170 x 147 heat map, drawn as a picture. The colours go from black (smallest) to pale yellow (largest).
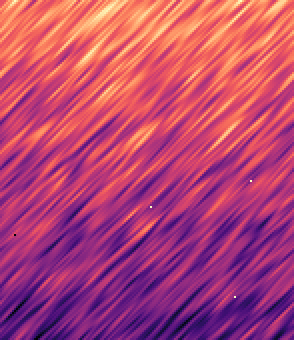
Grain: diagonal, up to the right. Slope: up to the top. Odd rows or columns: none. Average level on the scale: 50%. Lone odd cells: 4, 3 higher and 1 lower than their neighbours.
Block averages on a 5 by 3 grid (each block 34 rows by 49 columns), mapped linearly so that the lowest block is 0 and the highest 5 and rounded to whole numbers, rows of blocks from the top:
555
344
222
111
000
